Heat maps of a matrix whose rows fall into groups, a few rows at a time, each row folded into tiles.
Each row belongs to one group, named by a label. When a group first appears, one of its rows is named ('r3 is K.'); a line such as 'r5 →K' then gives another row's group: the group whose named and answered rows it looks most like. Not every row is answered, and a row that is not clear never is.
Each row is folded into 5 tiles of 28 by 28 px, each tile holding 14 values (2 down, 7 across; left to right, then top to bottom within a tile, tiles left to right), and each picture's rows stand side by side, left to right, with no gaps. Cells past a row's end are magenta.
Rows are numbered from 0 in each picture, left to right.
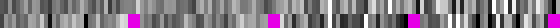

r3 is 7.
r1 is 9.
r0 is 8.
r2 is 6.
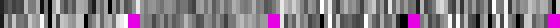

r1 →9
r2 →6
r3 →7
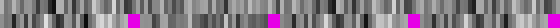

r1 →6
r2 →9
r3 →9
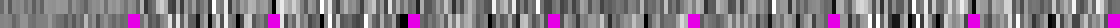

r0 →6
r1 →7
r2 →6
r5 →7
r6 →7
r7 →7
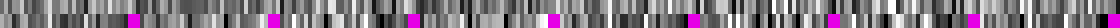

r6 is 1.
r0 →6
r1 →8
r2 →1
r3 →8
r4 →6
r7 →6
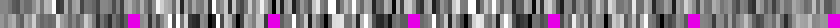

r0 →1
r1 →7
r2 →1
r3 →1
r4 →1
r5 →9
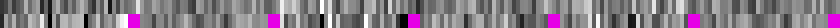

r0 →8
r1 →9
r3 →1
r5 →9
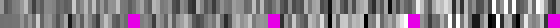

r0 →7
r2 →8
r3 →7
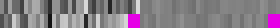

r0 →8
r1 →9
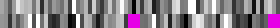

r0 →7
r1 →1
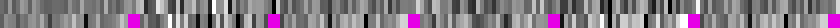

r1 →7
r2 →8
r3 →9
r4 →8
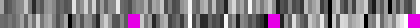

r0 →7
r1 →6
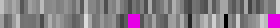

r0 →6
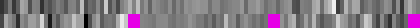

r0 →8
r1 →6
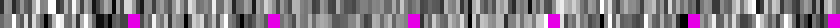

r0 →1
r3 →8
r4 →6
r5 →1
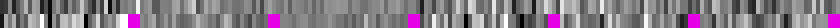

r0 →8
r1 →1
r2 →6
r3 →1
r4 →6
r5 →9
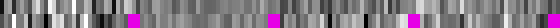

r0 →1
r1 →9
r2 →8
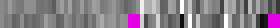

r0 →9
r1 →6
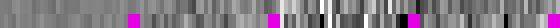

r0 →9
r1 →9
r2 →6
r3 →8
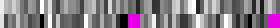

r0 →6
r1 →1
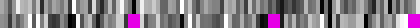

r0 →7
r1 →6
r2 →8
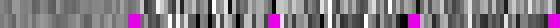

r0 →9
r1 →7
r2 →6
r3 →6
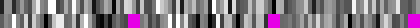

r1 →7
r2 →7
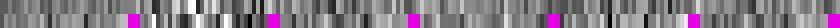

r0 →8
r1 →1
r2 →9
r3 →6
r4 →8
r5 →9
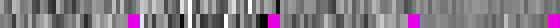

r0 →9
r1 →6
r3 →6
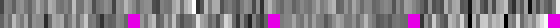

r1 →1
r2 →1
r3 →8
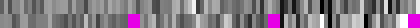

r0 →6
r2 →8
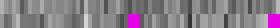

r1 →8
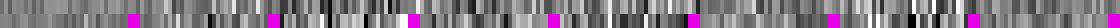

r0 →6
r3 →9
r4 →6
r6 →7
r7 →9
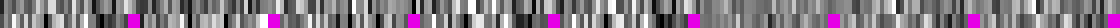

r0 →1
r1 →8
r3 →1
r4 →1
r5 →7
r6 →1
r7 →1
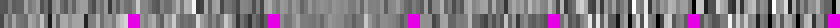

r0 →8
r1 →1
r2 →6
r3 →6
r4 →7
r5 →7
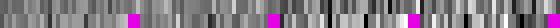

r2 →8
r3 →1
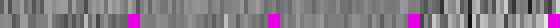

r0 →6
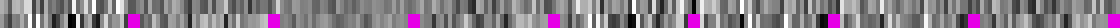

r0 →7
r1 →8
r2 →9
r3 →9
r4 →7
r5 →6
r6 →6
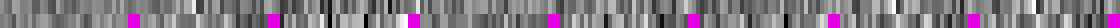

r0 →9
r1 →1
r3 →6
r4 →1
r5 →8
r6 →1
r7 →1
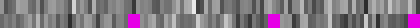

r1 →1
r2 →6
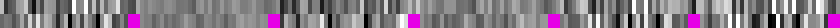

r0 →7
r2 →8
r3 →9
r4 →7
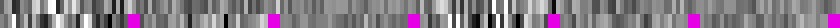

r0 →1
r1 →8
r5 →9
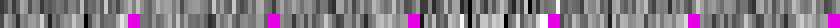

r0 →8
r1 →7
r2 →9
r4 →8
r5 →9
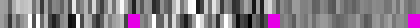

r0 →7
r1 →1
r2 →9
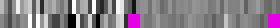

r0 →7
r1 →6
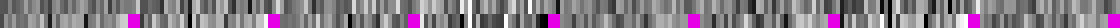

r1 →8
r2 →7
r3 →6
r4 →9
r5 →9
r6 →8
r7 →9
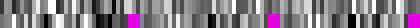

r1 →7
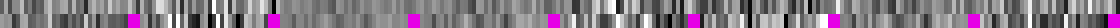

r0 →6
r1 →7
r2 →9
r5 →8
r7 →6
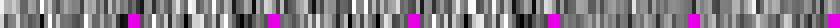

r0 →6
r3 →1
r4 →7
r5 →1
